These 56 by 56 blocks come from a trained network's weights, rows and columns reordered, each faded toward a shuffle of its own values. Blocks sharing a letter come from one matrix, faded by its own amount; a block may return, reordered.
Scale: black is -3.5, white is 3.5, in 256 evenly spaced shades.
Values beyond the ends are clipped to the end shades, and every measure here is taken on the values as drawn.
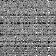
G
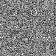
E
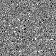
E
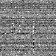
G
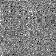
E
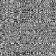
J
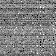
G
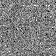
E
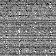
G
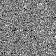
E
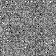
E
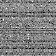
G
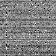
G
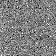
E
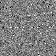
E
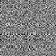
J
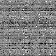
G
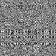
J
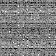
G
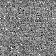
E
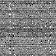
G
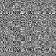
J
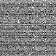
G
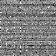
G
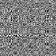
J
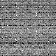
G
